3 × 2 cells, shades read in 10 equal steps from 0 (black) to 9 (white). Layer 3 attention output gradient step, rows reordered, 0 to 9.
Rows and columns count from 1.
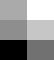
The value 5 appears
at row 2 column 1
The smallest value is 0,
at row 3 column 1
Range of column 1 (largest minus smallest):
6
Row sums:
15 12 4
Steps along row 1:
up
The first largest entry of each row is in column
2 2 2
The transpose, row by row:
6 5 0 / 9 7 4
